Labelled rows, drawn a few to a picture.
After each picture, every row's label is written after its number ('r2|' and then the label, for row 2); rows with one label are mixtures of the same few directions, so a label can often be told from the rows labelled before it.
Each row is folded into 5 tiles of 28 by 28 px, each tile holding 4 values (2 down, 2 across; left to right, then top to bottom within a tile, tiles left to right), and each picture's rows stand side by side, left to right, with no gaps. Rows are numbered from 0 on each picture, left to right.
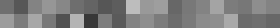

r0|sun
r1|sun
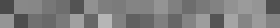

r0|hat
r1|sun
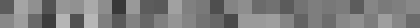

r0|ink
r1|sun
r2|hat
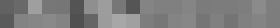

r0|sun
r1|ink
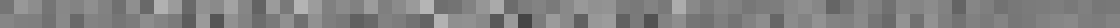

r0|ink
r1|ink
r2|ink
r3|hat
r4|ink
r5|sun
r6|ink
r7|ink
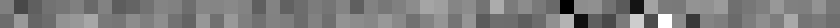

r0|ink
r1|ink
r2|hat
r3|hat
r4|hat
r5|sun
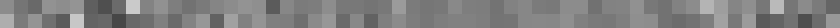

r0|sun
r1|sun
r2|ink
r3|sun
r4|sun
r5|hat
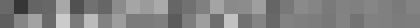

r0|hat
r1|sun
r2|ink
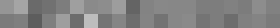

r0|sun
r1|ink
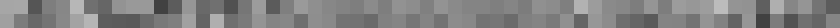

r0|sun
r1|ink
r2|ink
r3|ink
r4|ink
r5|hat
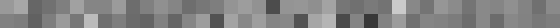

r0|sun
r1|sun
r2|ink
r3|ink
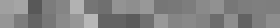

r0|sun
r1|hat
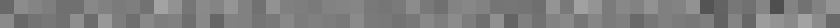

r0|hat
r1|ink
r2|sun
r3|sun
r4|ink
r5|hat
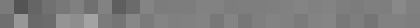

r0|ink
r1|hat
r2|ink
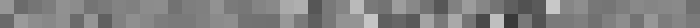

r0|hat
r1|sun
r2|sun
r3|sun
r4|sun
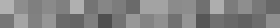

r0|hat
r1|hat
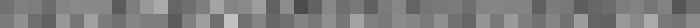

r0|ink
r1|sun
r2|ink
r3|ink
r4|ink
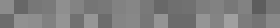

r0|hat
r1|ink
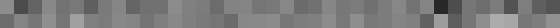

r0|ink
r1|sun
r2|ink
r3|ink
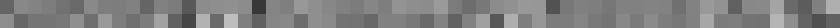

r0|hat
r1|ink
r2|ink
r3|sun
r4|ink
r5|sun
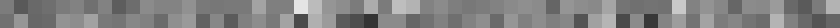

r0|ink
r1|ink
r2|ink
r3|sun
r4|ink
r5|sun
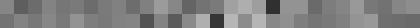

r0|ink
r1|sun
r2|sun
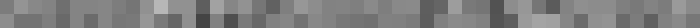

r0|hat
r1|hat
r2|ink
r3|sun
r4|ink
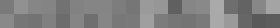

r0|hat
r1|sun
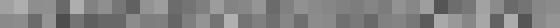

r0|hat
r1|sun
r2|ink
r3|hat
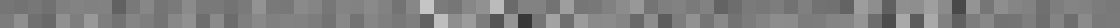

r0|ink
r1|ink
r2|ink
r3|hat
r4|hat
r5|ink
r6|ink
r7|hat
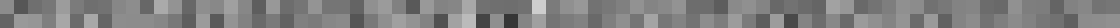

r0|hat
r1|ink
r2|sun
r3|ink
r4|sun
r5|sun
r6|hat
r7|sun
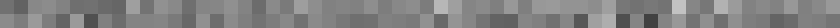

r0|sun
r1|ink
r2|ink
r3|ink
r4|ink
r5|ink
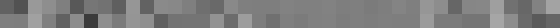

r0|sun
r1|hat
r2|ink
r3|sun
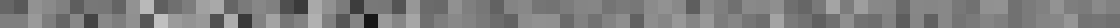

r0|sun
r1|hat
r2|sun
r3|sun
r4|sun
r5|sun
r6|hat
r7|sun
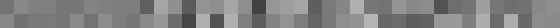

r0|hat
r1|ink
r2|sun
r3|hat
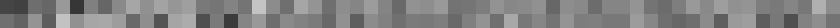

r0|hat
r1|ink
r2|ink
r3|sun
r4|sun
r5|ink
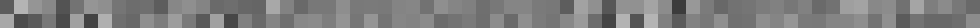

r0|hat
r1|sun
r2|hat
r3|hat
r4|ink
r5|ink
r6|hat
